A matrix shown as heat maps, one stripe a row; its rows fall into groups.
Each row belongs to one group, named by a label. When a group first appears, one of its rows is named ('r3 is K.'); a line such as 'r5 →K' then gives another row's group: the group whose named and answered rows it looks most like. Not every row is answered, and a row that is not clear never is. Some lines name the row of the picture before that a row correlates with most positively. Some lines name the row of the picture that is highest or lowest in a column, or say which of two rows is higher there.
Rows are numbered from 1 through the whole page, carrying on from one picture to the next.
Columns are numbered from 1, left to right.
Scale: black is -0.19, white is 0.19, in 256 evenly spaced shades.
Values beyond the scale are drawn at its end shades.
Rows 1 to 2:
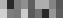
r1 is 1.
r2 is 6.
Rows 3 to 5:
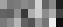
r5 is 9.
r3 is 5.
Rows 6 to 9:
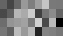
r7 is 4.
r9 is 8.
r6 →1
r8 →5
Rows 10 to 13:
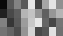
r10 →4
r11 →4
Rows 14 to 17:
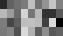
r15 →6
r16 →5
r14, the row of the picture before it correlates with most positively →10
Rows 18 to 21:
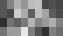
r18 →5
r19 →1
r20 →4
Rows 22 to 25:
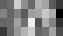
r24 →8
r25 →4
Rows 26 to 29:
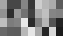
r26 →1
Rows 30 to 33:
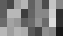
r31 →9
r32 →9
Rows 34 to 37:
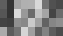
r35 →1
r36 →4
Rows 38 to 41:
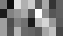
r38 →8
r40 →1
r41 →9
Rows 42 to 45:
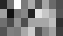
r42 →8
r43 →1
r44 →9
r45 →4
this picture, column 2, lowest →43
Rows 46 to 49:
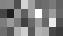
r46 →6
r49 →1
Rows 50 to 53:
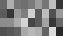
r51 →8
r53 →5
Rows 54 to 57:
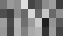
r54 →6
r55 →8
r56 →5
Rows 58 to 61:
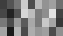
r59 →4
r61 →8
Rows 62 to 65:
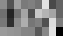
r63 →1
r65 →9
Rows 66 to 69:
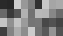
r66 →8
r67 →1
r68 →6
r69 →4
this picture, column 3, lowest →67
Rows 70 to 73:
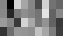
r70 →8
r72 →6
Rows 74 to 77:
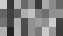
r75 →4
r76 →9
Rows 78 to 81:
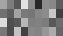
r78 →6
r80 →6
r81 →9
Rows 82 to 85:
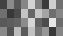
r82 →4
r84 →4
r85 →8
